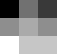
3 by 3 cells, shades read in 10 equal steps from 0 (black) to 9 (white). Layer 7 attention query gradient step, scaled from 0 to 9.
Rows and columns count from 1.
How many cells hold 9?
1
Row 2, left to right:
5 6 5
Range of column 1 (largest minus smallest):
9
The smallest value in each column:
0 4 2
